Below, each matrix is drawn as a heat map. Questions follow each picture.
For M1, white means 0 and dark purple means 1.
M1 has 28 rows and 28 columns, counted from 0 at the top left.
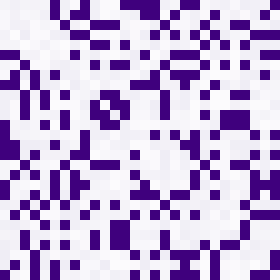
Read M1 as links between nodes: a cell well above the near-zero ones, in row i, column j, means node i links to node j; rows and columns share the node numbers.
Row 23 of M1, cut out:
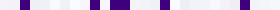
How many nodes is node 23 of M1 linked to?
6
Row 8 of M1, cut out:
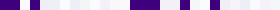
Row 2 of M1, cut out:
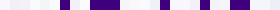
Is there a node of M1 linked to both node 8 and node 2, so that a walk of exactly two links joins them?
no
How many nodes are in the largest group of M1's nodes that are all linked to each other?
7
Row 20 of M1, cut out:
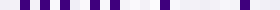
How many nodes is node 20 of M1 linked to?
7
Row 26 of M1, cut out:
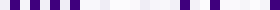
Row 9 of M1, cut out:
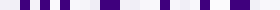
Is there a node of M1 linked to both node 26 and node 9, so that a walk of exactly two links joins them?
no
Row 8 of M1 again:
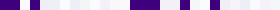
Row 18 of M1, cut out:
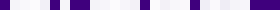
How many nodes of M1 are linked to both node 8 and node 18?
2
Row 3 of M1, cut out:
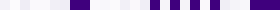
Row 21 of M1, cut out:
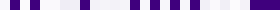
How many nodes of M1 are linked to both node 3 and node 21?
7
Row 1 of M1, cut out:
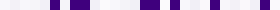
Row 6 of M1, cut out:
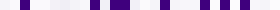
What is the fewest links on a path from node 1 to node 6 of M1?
4
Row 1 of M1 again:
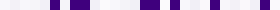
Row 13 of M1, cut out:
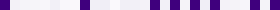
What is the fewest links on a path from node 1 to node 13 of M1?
2
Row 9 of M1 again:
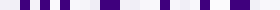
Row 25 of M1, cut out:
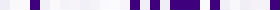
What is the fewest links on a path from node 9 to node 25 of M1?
5
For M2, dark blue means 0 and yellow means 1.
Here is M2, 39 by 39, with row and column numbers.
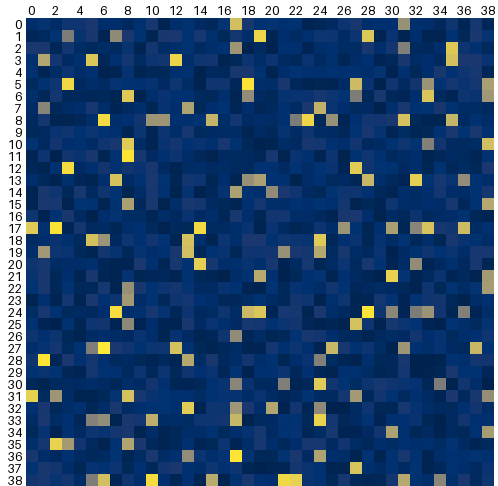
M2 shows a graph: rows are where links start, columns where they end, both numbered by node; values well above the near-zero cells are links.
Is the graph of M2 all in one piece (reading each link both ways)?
no
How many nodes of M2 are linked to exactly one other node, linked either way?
4
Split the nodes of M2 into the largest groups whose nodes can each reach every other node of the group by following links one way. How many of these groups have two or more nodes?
1
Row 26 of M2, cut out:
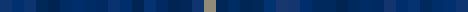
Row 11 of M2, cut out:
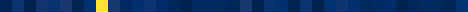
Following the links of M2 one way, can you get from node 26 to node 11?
yes
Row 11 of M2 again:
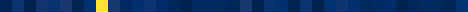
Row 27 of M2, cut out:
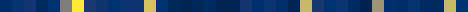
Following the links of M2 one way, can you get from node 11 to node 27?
yes
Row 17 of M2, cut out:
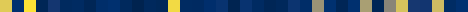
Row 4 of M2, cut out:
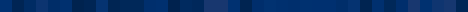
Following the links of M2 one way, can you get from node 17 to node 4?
no
